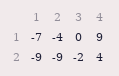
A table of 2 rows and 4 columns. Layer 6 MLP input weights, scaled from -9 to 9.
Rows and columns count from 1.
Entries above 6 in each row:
1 0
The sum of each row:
-2 -16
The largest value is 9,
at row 1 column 4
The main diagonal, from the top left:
-7 -9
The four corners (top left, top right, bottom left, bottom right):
-7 9 -9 4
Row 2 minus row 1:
-2 -5 -2 -5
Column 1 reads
-7 -9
